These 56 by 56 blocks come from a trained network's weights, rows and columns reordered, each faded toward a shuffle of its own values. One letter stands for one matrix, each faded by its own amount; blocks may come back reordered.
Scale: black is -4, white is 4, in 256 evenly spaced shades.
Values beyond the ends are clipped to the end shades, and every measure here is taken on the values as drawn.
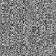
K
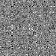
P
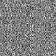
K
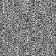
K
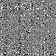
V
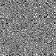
P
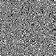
P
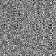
K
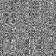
K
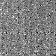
V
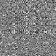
P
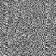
K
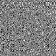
P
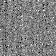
V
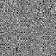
P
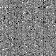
V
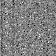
V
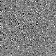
P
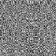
K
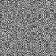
K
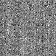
V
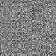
K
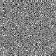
P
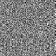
K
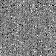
V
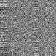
K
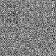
K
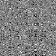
P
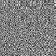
K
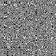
P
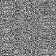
K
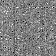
V
